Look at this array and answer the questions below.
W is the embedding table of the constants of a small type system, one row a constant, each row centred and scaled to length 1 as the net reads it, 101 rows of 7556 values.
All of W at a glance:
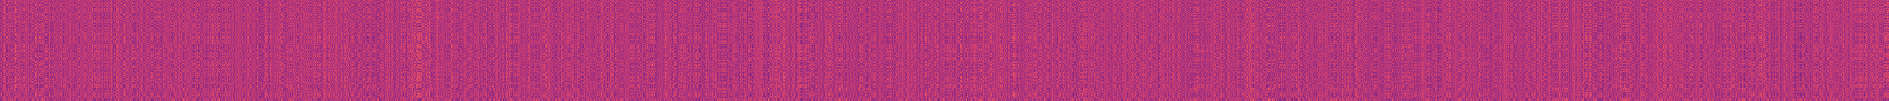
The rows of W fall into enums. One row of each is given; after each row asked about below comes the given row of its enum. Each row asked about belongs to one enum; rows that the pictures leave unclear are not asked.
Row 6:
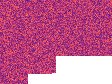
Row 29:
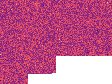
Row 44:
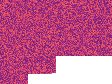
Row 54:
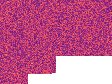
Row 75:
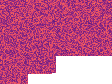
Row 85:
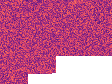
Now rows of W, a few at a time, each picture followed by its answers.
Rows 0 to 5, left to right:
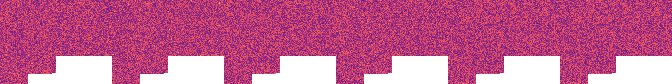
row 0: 54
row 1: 29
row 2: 44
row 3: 6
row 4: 75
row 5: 75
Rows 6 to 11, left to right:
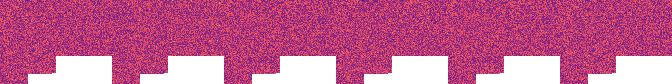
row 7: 29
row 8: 44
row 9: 85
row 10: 44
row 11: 6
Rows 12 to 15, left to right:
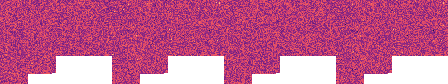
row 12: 54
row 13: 29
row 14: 75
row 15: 29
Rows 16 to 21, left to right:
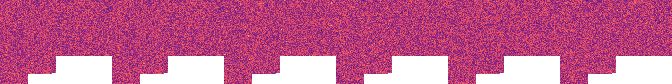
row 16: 54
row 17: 54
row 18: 29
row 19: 6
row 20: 75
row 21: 85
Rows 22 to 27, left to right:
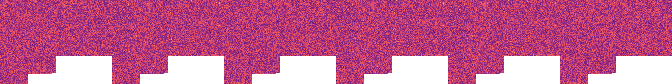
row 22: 44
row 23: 29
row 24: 75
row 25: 29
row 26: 29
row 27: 75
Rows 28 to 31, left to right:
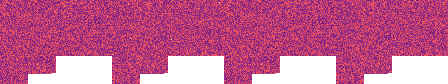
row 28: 44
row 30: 44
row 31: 29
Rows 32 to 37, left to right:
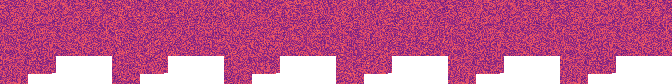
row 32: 75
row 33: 6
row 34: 44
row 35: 54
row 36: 75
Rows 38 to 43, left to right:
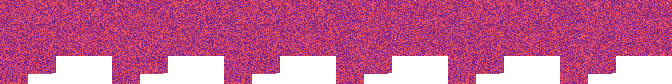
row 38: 75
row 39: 44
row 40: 75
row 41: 29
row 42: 75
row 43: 29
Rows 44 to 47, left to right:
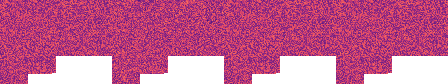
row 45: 85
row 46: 44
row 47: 44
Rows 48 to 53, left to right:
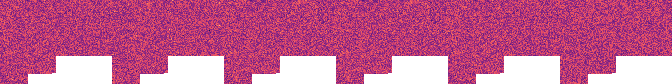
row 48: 6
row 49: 29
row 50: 85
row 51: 85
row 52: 6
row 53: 75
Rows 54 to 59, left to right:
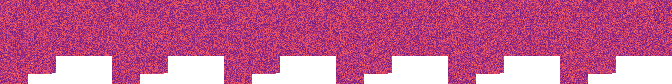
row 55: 44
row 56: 75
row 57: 6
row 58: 6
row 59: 85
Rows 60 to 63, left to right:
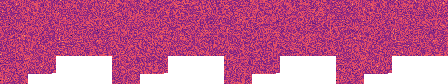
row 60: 29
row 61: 44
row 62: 75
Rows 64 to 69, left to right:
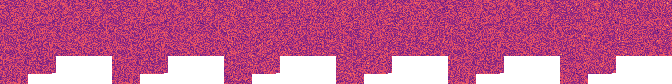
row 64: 75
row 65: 75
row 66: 6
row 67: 54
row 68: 75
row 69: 29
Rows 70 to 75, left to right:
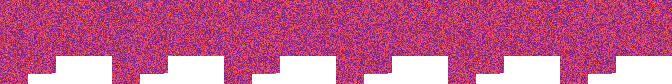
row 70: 54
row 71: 29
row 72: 44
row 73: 75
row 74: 54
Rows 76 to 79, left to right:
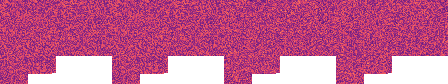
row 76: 44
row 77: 44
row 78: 85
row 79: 54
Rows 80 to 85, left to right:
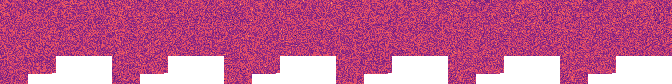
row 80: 44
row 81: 6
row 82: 29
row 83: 75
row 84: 85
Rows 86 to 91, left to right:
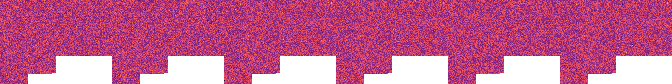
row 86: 6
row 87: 85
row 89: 29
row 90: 44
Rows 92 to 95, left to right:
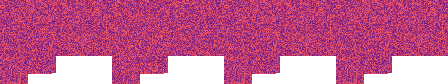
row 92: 75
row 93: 44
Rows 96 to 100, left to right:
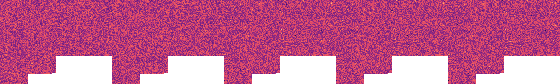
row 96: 54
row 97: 44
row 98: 29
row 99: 29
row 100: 29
